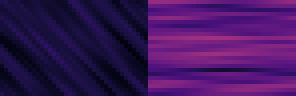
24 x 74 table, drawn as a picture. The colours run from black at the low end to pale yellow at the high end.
The table splits into one row of 2 panels. Panel 1,1: very low, slanting down to the right, faint in contrast. Panel 1,2: low, streaked across.
